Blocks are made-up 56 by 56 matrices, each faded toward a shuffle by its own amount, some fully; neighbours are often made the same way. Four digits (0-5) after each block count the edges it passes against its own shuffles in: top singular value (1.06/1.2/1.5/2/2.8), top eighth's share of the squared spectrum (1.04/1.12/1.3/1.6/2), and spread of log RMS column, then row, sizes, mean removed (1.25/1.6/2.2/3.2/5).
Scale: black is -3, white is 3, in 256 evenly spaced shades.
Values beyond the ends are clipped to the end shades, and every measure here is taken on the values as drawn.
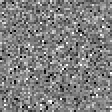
0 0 0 0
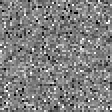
0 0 0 0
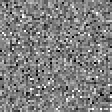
0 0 0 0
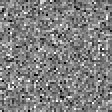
0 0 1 0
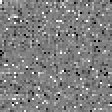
2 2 0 1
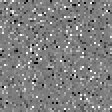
0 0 0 0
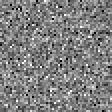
0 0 0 0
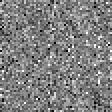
1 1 2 0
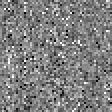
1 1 2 0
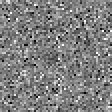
0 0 1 0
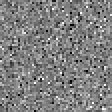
0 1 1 0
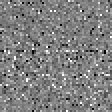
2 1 0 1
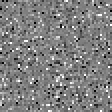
2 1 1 0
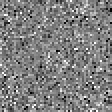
2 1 0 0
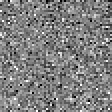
3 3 1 1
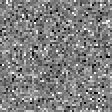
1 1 0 0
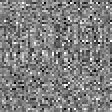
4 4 2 2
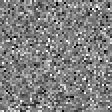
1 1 0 0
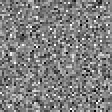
3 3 1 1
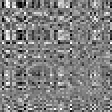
4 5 3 4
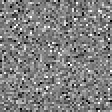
2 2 0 0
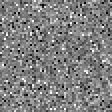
1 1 0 0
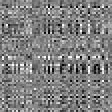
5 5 3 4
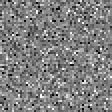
0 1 0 0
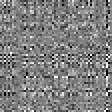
4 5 3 3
